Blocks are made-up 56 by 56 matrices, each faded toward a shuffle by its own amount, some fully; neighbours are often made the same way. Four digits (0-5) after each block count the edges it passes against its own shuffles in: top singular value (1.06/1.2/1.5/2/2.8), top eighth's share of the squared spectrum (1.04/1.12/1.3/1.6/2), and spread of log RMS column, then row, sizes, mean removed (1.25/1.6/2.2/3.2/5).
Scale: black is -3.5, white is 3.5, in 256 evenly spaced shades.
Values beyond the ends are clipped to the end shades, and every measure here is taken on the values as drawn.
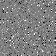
3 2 1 1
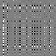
5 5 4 3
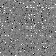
3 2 0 0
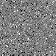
3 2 1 1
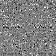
3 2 0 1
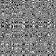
4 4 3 3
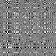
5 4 2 3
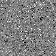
0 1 1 0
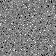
0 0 0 0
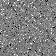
0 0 0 0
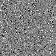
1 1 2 0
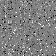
2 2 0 0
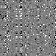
4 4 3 2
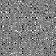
3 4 2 2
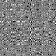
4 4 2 3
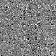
3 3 2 1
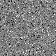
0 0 0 0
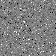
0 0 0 0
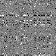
4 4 2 2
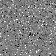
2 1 0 0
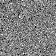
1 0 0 0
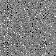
2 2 2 0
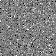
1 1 1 0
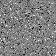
0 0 0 0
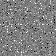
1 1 0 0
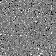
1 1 0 0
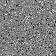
0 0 0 0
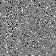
1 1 1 1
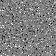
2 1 0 0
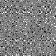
4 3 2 2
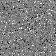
1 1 0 0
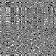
4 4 2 2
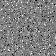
2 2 0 0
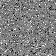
1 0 0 0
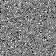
1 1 0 0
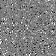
3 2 0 0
